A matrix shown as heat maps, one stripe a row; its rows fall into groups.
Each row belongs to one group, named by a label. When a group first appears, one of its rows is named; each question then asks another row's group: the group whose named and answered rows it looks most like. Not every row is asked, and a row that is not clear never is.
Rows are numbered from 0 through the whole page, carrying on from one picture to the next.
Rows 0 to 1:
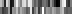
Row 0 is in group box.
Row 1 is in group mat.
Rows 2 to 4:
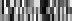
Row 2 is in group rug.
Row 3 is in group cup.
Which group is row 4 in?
cup
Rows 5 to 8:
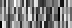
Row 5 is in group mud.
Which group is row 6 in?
box
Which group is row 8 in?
rug
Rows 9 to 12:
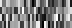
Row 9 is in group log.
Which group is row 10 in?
rug
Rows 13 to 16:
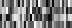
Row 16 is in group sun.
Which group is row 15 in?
rug
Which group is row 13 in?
cup
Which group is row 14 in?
box
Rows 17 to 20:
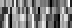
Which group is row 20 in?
box
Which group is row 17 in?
log
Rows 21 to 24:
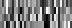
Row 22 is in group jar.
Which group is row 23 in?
cup
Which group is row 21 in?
cup
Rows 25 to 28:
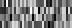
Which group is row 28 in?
rug
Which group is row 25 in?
box
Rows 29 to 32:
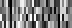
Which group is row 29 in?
box
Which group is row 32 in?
sun
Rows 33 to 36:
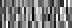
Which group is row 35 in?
sun
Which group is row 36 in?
jar
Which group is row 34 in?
sun
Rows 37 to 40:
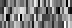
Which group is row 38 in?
box
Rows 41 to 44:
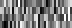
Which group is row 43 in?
mud
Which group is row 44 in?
mat
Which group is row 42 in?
log
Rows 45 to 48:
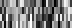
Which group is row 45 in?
log
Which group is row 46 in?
mud
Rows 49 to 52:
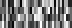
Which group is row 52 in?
jar
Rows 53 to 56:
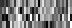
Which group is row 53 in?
mat
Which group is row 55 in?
mat
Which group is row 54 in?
jar
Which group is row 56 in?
rug
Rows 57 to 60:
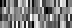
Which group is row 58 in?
rug
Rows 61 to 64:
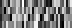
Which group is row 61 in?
rug
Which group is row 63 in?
mud
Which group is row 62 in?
sun
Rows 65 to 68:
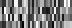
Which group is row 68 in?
mud
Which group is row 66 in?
cup
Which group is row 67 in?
jar
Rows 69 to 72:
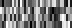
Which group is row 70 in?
log
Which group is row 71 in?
sun
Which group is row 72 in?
log
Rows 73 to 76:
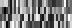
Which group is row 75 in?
mud
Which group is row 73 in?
box
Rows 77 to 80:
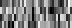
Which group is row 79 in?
sun
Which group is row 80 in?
jar
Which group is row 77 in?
mud
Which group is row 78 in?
log
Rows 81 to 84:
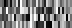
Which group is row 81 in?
mat
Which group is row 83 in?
mat
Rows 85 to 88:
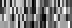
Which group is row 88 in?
log
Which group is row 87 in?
cup
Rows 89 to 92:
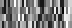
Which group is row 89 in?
mud
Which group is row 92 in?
cup
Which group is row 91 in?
rug
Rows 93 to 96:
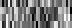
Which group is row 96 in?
cup
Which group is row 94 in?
log
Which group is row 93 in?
mat
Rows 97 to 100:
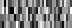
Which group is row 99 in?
sun
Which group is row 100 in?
jar
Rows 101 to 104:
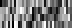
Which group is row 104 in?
jar
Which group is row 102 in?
box
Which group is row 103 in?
log
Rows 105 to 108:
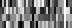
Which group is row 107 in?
rug
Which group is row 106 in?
log
